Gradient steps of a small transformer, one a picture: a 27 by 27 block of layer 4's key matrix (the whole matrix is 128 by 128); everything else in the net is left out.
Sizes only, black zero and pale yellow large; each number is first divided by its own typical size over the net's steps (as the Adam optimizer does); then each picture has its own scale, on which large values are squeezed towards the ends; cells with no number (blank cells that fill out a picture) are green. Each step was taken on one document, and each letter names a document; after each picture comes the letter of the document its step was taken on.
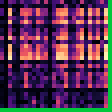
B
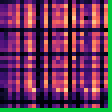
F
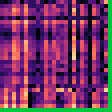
F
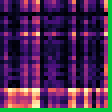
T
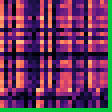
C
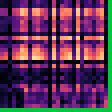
B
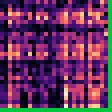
F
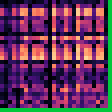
B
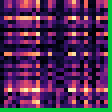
T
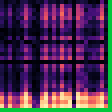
B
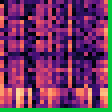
C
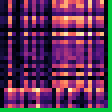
T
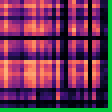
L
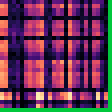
L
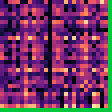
F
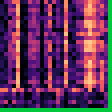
C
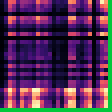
T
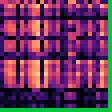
L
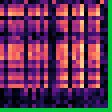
F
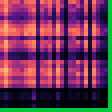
L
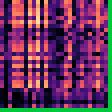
F
